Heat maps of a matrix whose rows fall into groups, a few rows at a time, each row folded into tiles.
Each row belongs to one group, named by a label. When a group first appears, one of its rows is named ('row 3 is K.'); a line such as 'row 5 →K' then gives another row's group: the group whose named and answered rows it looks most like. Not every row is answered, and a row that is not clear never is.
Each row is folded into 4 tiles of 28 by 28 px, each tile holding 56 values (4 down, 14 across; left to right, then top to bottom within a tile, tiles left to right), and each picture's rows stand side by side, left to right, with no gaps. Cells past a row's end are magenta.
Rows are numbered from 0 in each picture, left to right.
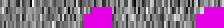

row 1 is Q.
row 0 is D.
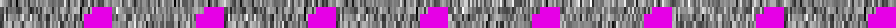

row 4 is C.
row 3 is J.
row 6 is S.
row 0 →J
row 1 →Q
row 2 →J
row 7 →J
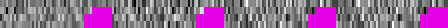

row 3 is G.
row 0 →D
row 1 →Q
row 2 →G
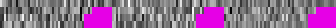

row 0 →J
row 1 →S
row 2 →D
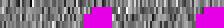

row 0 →D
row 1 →C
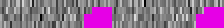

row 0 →C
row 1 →C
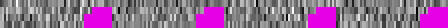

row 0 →S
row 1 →D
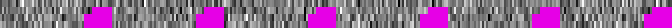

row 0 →G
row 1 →D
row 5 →G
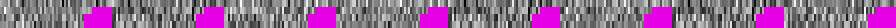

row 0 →Q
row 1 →J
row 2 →S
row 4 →J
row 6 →J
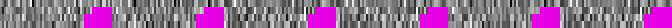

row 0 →C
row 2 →S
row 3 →S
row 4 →Q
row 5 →S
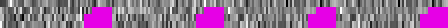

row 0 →S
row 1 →S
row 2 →Q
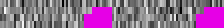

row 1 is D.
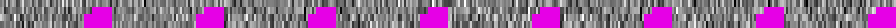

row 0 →G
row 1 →C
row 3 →G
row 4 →S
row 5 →J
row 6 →Q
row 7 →Q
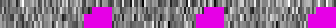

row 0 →G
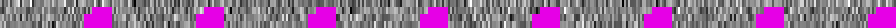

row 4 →G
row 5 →Q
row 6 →C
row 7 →C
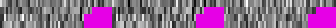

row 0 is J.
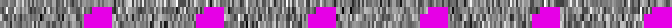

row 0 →C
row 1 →C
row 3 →D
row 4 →G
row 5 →S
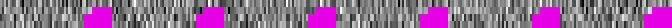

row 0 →Q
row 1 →G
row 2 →G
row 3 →Q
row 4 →S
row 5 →Q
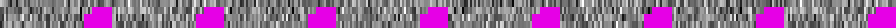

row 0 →J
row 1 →S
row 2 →D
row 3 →C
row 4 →D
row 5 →G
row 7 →S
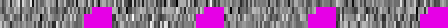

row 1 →D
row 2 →D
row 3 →J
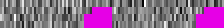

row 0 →G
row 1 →D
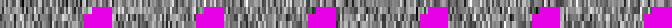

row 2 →G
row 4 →G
